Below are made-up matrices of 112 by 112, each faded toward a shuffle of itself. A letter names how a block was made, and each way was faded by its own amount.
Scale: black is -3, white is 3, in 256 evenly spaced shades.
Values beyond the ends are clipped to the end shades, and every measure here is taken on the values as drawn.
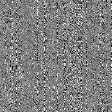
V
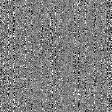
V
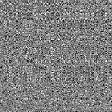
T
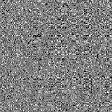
T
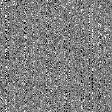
V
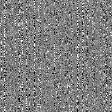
V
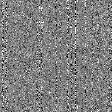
V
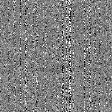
V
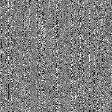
V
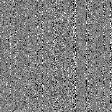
V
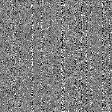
V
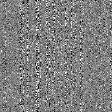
V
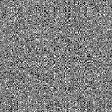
T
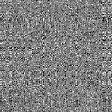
T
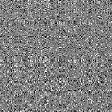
T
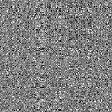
T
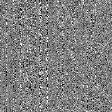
V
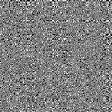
T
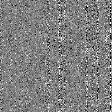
V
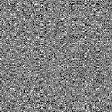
T
